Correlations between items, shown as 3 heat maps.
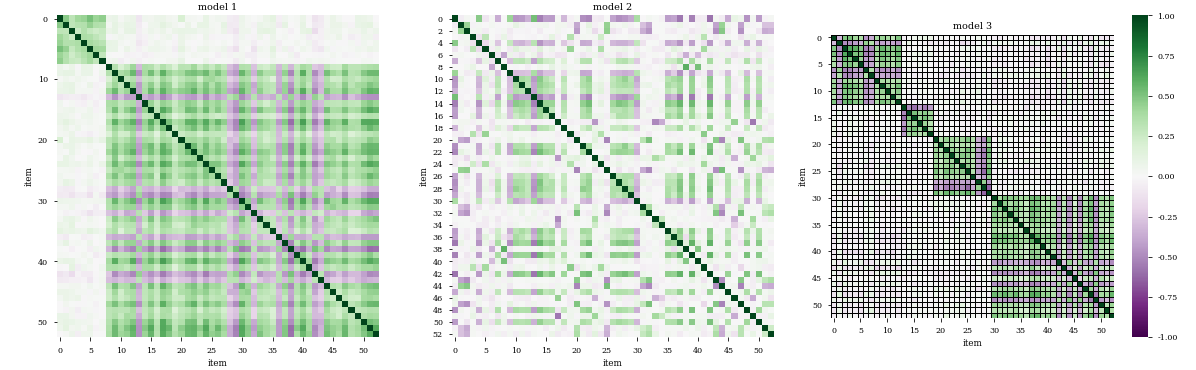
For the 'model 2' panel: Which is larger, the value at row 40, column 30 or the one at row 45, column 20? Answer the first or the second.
the second
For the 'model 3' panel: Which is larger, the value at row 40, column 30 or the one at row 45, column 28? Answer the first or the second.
the first
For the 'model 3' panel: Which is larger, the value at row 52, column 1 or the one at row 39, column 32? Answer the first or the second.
the second
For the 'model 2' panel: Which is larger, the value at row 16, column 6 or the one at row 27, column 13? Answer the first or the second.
the first
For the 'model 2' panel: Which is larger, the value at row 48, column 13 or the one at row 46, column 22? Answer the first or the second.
the second
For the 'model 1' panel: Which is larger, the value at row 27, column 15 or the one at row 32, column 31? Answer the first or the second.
the first
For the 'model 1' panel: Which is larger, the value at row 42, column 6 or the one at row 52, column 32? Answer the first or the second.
the first
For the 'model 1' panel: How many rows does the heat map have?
53
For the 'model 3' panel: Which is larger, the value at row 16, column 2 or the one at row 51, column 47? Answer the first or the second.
the second
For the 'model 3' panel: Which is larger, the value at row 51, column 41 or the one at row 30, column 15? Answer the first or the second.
the first
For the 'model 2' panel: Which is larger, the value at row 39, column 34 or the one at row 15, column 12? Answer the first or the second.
the second
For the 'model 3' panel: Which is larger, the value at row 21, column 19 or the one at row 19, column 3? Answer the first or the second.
the first
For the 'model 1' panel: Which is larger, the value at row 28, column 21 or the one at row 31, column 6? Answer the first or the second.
the second
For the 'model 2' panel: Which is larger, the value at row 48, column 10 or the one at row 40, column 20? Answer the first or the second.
the first
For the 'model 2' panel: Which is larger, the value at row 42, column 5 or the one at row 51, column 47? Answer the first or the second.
the second
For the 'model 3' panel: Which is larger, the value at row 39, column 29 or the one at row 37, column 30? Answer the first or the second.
the second
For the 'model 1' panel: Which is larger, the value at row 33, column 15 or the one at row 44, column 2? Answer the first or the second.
the first
